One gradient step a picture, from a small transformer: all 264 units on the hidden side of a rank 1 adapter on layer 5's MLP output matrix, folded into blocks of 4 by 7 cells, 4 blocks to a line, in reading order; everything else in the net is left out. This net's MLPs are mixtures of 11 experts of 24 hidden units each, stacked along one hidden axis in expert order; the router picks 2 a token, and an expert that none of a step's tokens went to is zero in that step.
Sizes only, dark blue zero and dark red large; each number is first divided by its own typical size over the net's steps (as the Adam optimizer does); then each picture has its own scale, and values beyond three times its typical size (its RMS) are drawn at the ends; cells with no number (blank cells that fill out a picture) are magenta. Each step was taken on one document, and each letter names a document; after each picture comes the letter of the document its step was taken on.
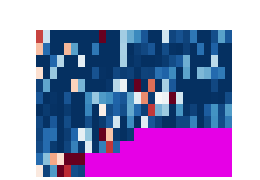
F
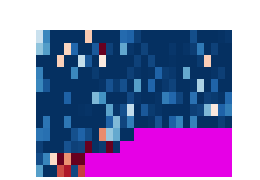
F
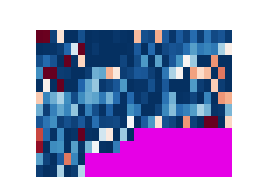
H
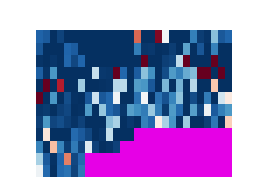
H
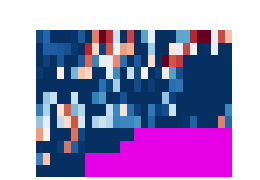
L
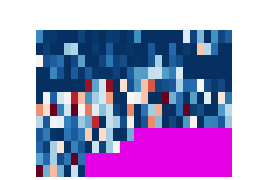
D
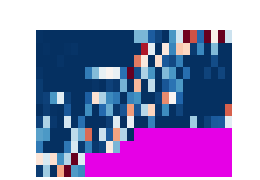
F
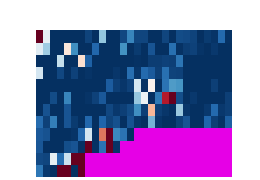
F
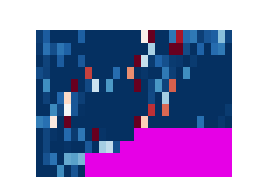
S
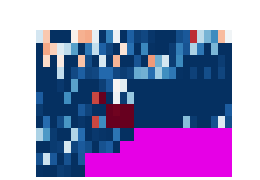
L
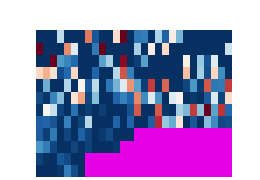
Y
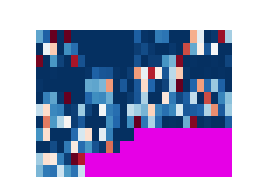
D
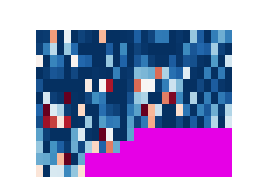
D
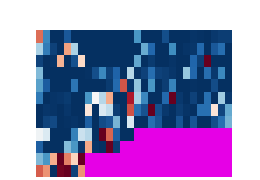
F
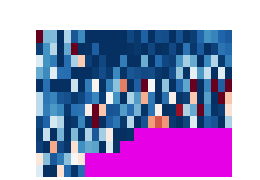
H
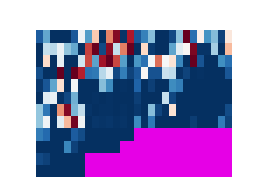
L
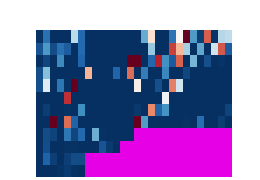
S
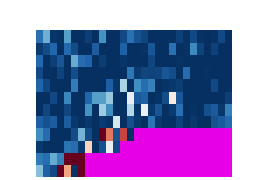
F
